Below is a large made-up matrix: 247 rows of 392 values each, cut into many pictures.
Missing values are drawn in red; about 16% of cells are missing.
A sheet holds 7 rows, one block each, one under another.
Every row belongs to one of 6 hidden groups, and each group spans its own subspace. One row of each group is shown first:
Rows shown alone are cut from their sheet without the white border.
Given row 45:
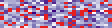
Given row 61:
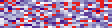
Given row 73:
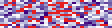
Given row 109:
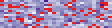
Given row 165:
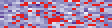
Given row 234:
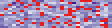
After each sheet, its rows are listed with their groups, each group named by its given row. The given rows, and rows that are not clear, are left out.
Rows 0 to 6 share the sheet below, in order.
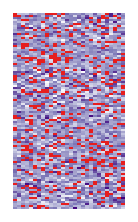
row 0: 234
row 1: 109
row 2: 45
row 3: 109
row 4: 234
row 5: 234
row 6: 234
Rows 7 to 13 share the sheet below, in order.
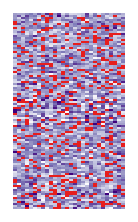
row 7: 45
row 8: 61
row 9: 165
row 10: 234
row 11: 165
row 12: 165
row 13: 234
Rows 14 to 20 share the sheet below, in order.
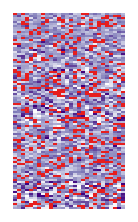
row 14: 234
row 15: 165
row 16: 109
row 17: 109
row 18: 109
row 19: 61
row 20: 234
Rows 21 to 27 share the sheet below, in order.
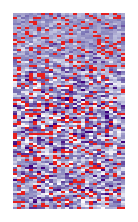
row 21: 45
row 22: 61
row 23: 165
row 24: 45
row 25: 234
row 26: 165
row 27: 45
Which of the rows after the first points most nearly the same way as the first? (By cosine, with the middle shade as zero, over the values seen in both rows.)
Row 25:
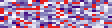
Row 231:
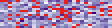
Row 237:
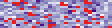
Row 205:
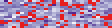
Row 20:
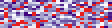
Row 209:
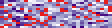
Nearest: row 237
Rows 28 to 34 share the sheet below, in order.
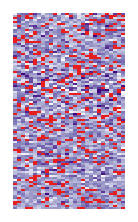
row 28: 234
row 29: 234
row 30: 234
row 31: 234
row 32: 73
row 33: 165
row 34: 45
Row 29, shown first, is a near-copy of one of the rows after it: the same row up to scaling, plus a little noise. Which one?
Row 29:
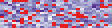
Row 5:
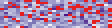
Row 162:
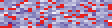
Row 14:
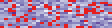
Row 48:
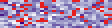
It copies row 48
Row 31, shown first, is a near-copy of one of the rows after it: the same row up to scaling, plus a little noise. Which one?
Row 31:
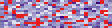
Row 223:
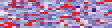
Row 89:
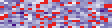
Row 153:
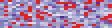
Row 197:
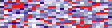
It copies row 153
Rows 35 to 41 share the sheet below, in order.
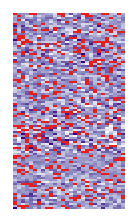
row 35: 109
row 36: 165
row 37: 165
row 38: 109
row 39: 234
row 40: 109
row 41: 165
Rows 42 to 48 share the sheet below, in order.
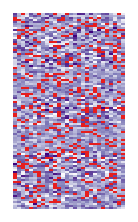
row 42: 73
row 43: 61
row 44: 61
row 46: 73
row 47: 45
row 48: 234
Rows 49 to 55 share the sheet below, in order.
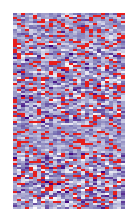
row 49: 234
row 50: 165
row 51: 61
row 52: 61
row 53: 45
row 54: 109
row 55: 45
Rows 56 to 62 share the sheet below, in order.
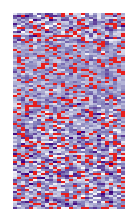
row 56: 45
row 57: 73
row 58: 73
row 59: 61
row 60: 73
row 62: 61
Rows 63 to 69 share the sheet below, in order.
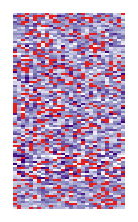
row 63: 234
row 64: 234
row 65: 73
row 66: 73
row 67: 45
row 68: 61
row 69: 165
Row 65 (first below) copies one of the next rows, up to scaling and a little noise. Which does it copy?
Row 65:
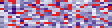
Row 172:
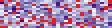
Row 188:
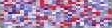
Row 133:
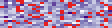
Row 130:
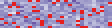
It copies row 172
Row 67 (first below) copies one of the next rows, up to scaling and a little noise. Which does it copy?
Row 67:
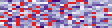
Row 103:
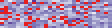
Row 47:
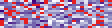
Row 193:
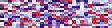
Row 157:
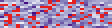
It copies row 193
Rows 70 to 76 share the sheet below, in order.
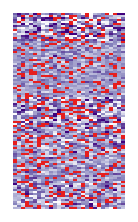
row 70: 165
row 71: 45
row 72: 73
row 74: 234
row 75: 165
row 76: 73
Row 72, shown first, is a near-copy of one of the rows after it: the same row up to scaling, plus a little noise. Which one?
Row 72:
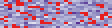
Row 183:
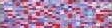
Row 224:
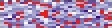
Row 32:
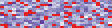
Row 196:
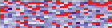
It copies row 196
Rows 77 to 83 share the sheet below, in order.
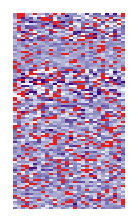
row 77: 61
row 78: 61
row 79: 234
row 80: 165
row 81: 165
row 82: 73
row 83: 73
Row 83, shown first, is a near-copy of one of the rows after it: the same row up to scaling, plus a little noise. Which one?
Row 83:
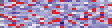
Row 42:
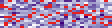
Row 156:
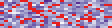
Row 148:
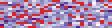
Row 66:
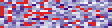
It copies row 42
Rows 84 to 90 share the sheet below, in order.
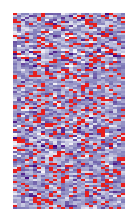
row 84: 109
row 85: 165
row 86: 45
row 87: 73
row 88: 109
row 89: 234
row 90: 165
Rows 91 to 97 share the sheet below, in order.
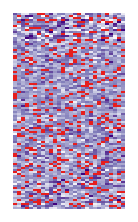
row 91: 234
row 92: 61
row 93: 45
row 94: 73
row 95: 61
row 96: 234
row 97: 109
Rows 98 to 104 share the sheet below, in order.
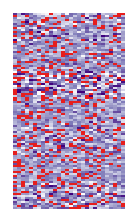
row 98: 165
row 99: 61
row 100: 73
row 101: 234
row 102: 45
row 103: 45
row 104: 165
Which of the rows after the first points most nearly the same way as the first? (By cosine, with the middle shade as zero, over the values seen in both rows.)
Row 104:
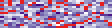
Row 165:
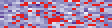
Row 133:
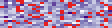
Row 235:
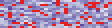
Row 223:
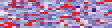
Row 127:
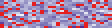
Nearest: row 165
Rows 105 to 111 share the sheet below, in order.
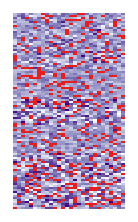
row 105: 61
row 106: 61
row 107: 165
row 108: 234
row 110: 109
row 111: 61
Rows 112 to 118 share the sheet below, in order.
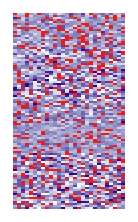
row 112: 109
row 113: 109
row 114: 109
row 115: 73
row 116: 61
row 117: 165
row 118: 234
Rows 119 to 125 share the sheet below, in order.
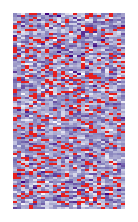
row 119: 45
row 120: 234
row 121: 109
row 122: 234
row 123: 234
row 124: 73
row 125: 45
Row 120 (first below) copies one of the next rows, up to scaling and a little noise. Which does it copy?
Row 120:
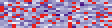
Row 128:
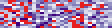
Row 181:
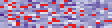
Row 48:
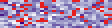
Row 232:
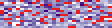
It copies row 232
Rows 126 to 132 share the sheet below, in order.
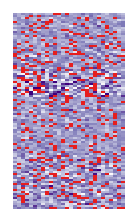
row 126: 165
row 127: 165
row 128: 234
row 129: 165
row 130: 73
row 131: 61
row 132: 165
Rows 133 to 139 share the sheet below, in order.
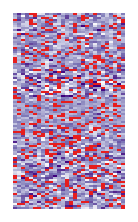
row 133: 73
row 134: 234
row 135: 61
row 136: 61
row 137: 165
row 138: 109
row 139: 165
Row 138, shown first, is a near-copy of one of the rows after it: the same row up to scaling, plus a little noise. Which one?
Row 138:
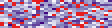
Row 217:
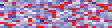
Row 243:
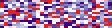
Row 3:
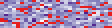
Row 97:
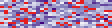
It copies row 97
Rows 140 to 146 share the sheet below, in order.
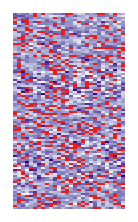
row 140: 61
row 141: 234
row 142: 61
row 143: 234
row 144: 234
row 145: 73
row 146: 73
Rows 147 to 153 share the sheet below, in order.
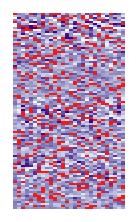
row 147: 165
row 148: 73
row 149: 165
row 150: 234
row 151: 165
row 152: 73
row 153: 234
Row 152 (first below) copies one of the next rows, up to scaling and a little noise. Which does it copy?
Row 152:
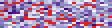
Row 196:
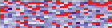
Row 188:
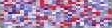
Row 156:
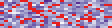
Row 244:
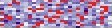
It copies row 188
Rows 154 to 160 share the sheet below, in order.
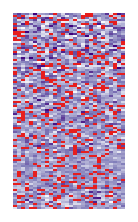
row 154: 165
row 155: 109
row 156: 73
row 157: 45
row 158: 109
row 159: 73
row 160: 61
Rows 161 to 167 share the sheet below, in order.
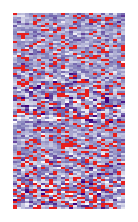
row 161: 61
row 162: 234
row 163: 234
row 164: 73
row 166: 109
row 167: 165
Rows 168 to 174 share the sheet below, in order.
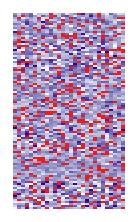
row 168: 165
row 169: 73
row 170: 45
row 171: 234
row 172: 73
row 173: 234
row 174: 234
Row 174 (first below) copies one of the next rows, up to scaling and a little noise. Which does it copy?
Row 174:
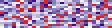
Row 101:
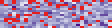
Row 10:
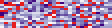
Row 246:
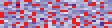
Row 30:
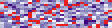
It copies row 10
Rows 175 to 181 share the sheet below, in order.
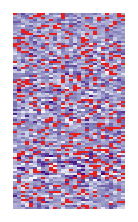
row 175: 45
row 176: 165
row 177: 73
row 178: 165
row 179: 165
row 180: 165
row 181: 234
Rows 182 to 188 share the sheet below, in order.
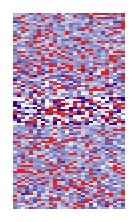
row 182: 61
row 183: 73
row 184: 45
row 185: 61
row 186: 234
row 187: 61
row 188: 73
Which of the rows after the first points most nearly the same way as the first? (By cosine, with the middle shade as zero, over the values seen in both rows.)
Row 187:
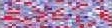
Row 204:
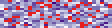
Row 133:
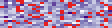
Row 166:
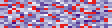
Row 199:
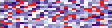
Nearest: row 166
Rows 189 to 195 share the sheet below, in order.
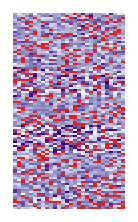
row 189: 165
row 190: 165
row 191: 45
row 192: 234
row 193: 45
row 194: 45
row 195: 45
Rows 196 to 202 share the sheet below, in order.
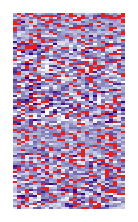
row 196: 73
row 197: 234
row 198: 165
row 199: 45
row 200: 109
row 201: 234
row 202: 165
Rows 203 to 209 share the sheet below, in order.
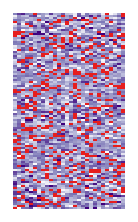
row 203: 109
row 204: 61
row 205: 73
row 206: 234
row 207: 61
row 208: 73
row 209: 165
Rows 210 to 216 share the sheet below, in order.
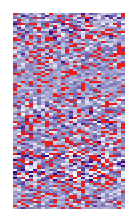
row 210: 45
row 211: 45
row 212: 73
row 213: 109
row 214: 61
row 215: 73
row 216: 61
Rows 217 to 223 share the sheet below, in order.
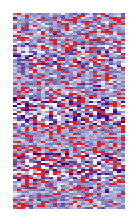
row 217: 109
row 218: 73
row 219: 61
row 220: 73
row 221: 73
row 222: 165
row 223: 234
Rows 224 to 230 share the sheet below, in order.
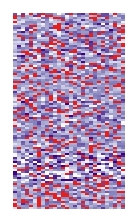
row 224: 73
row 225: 165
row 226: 45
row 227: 234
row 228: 109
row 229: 61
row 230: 45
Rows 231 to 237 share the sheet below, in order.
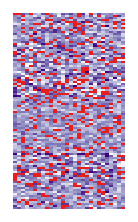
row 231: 45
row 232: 234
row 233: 234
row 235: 61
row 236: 73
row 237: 234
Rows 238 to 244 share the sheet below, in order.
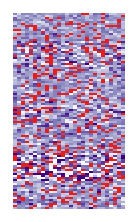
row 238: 109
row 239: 165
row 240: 73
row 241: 165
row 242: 165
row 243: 109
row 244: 73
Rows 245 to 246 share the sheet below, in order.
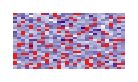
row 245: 61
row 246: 234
